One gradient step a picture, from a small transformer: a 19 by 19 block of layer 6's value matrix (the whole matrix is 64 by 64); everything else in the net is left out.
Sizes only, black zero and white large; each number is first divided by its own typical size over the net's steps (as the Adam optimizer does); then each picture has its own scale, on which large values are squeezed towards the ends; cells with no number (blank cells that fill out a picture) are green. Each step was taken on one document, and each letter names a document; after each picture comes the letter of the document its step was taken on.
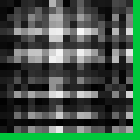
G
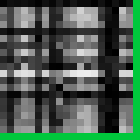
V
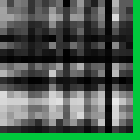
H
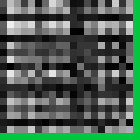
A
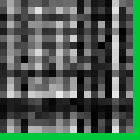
A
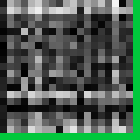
A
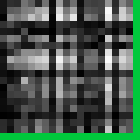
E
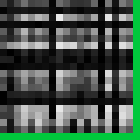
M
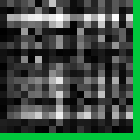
G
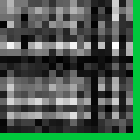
A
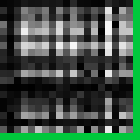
E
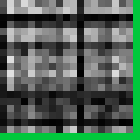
A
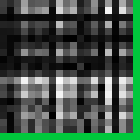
E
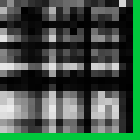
H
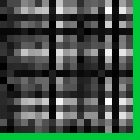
E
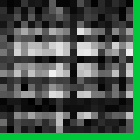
G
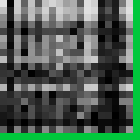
V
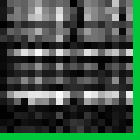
G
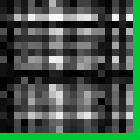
G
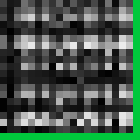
E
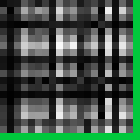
E
